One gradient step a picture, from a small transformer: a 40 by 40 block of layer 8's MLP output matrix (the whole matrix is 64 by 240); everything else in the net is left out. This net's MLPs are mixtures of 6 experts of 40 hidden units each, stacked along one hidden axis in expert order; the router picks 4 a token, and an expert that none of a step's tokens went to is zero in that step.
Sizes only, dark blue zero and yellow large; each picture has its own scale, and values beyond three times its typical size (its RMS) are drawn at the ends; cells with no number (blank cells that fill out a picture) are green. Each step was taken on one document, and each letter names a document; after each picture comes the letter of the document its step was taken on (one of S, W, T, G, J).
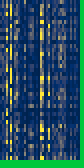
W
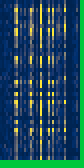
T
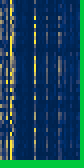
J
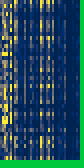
W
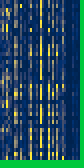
T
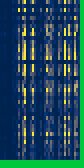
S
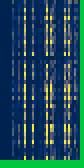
S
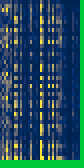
T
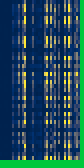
S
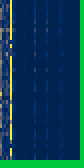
J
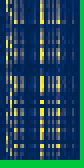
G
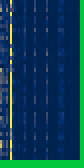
J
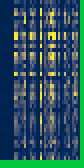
S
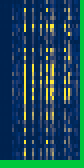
S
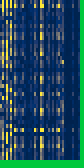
G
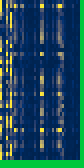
G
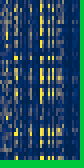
T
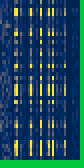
T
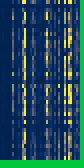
S
